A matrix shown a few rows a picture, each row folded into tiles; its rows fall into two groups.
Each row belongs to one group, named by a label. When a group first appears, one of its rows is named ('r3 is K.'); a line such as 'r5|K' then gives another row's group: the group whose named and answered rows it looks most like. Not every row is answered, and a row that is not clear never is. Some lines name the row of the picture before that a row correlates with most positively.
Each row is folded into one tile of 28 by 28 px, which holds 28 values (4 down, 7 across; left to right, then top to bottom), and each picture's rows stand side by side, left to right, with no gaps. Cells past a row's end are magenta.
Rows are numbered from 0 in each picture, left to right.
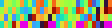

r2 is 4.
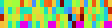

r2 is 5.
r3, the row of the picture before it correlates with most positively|1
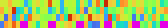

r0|4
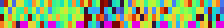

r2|5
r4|5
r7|4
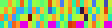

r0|4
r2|4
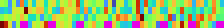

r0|5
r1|4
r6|4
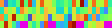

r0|5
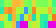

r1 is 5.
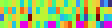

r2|4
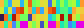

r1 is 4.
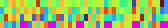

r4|4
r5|4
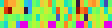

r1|5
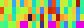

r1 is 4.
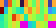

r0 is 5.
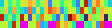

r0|4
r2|5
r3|4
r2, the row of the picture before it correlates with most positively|0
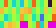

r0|4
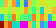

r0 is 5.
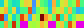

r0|4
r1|5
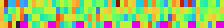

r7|5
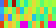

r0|5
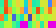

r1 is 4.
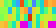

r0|5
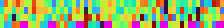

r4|5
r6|4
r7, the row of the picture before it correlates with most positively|1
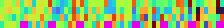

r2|5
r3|4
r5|4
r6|4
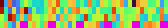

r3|4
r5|4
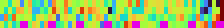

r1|5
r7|5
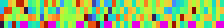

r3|4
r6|5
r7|5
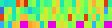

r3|4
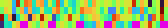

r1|5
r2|5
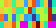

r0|4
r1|4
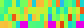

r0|5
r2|5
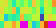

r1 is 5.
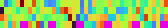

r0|5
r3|5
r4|5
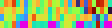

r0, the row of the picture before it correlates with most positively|2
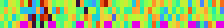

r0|4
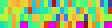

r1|5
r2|5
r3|5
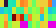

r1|4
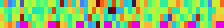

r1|5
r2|5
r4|5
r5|4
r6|5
